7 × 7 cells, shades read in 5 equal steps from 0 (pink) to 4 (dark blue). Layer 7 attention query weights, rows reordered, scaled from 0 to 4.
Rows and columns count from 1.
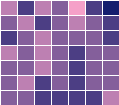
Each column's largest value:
3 3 3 3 3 3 4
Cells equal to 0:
1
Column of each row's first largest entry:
7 3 1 5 5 3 3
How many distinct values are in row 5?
3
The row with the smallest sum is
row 4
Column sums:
13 13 13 15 15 16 17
